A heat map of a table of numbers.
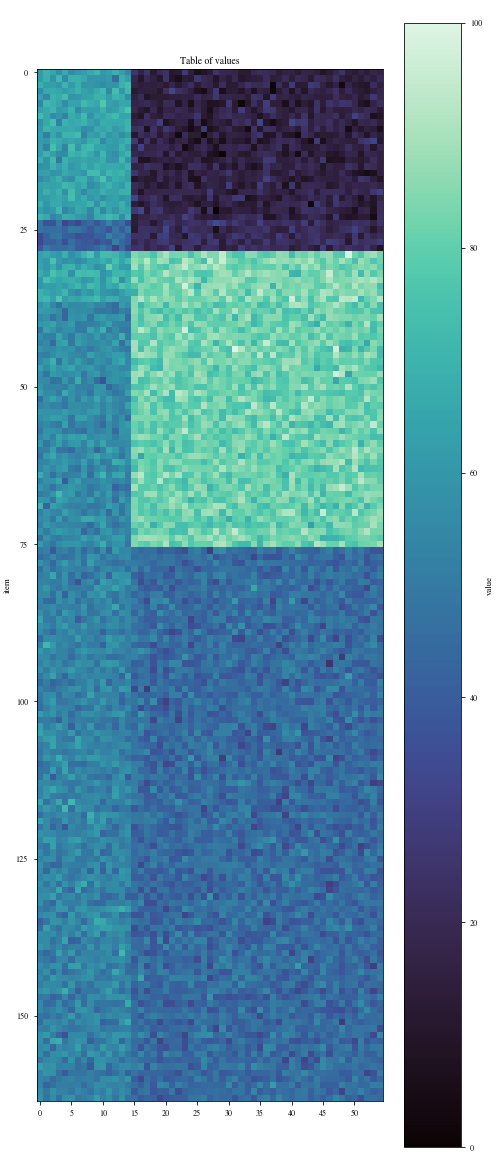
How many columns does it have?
55
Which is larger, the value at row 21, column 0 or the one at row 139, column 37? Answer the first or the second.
the first
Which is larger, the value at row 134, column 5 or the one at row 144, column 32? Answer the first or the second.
the first
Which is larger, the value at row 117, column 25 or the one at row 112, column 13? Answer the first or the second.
the second
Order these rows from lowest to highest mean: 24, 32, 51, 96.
24, 96, 51, 32
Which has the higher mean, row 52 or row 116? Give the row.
52
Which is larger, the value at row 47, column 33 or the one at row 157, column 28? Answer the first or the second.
the first
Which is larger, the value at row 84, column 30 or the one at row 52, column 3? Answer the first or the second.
the second
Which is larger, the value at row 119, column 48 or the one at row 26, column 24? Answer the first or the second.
the first
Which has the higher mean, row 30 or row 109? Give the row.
30
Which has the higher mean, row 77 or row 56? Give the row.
56
